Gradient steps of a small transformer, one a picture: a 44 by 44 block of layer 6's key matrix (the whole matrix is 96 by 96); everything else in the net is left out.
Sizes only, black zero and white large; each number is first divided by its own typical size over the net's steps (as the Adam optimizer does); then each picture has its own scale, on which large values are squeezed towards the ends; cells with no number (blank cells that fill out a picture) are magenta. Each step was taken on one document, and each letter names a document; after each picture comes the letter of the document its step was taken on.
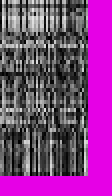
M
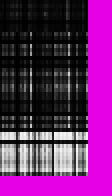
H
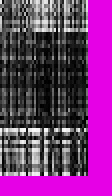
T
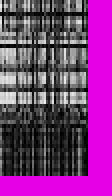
M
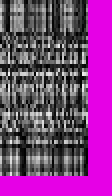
T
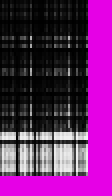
H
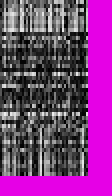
T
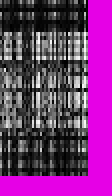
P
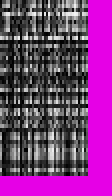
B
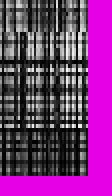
B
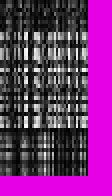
B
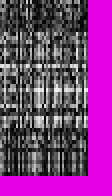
B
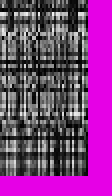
T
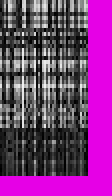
M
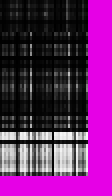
H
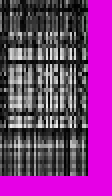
B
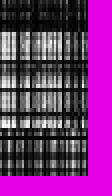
P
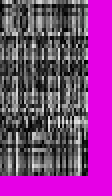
T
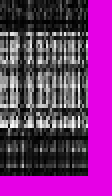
P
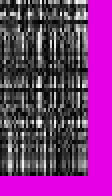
P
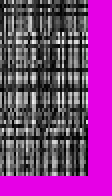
T
